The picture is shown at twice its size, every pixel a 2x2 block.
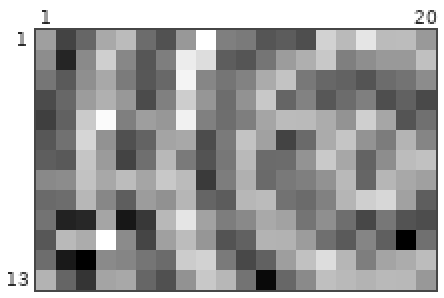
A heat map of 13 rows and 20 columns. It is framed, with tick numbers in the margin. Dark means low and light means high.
In the bottom left lies a patch that is rougher than the rest. There is no overall slope. Rings spread out from the middle right. No seam splits the table. The ninth with the lowest average is the bottom left.
